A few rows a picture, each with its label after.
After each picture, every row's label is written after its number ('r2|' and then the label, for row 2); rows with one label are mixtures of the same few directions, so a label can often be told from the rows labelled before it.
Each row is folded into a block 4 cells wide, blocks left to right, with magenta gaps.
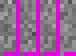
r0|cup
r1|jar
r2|cup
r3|cup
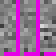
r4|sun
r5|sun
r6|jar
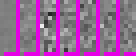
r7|sun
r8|cup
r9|sun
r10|sun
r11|cup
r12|sun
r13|jar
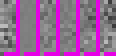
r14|jar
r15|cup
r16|cup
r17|jar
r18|cup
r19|cup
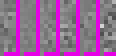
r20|sun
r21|jar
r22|jar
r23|jar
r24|sun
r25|sun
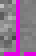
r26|cup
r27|jar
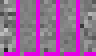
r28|sun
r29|jar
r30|sun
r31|cup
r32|sun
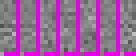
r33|jar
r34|jar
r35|jar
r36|sun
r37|cup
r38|sun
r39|jar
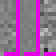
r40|jar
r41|jar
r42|sun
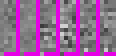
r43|cup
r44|cup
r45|jar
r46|jar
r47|sun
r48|sun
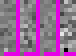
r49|sun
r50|jar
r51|sun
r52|sun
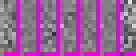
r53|jar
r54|sun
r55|jar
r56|sun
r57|jar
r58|sun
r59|cup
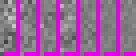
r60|cup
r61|cup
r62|sun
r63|cup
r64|jar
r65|cup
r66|cup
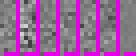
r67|sun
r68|jar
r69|jar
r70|sun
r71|sun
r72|cup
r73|cup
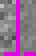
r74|cup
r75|cup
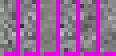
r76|jar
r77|sun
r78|cup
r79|sun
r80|cup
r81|cup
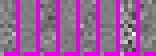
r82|jar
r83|jar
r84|cup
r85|cup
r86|sun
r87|jar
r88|jar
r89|cup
